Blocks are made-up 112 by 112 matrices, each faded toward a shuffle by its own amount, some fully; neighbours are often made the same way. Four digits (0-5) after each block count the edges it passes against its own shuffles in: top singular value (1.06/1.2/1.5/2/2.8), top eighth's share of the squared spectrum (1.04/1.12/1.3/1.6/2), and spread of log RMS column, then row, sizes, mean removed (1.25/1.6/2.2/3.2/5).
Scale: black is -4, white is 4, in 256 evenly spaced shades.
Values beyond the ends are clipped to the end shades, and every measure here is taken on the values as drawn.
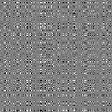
5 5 4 4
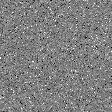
2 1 0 0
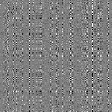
5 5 4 3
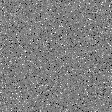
2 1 0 0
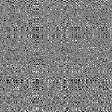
5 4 3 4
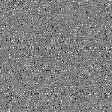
4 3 1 2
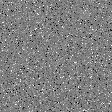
1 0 0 0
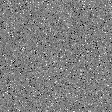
1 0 0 0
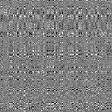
5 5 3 4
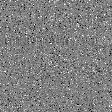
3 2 0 1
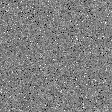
0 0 0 0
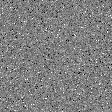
0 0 0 0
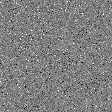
0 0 0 0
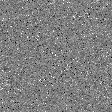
0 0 0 0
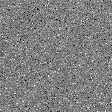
0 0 0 0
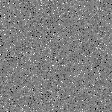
0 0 1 0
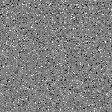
4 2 0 1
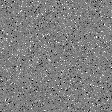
0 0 0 0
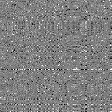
5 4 2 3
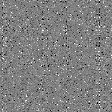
4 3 2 1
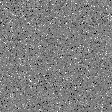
1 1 0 0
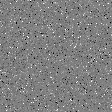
0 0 0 0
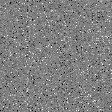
3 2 1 0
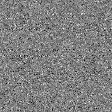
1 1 0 3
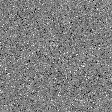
0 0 0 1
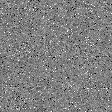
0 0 0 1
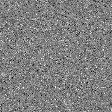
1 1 0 2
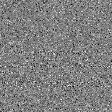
1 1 0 3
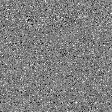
1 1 0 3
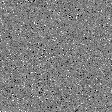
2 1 0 0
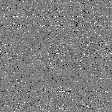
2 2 1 2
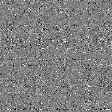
2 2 2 3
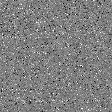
1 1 0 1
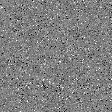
1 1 1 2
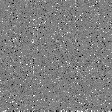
3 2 1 1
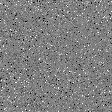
1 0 0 0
